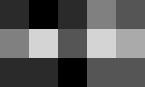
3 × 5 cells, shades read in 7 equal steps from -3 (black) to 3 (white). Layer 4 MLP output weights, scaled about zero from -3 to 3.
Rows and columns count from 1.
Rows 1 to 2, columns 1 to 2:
-2 -3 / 0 2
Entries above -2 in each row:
2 5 2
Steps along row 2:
up down up down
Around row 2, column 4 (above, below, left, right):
0 -1 -1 1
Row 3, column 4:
-1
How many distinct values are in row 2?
4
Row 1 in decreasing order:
0 -1 -2 -2 -3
